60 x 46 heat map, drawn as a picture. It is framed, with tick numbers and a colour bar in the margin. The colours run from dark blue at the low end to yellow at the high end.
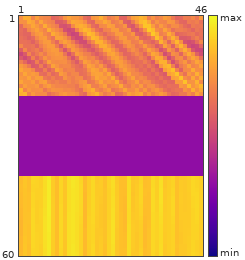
The table splits into 3 rows of 1 panel. Panel 1,1: high, slanting down to the right. Panel 2,1: low, flat. Panel 3,1: very high, streaked downward, faint in contrast.
